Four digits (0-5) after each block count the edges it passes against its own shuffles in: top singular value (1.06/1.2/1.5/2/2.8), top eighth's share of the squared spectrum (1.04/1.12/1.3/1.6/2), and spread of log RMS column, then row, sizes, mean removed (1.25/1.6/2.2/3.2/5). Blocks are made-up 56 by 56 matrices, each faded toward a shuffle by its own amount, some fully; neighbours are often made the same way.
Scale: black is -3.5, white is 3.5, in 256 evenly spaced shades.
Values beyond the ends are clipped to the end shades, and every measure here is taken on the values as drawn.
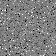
0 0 0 0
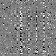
4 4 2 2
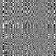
5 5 4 3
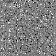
3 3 1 1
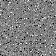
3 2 0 1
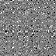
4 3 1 2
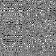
4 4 2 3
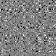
4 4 2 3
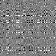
4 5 2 3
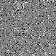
3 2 0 1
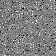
1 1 0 0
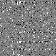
3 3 1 2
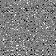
3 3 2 1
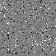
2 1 1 0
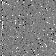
3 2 1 0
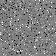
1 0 0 0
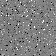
0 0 0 0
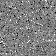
1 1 0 0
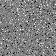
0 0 0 0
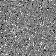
2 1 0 0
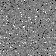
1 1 0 0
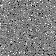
1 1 0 0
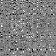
4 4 2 2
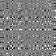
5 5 3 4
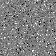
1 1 0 0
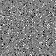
2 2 0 0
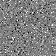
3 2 0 0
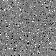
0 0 0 0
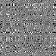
4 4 2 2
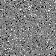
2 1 0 1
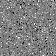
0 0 0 0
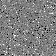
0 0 0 0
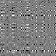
4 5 3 3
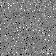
1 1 0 0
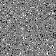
2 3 0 2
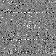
3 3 0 2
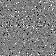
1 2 0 1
